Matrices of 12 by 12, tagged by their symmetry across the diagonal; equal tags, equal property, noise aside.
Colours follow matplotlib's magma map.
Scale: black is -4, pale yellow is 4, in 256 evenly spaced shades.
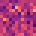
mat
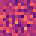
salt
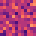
salt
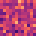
mat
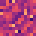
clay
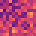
clay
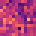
salt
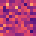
mat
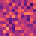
salt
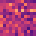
mat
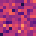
mat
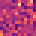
mat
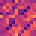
clay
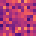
salt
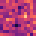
salt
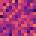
clay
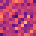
clay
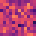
mat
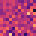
salt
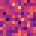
salt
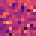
salt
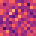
clay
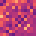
clay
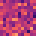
salt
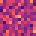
mat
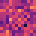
clay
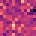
mat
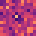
clay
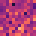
mat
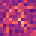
clay
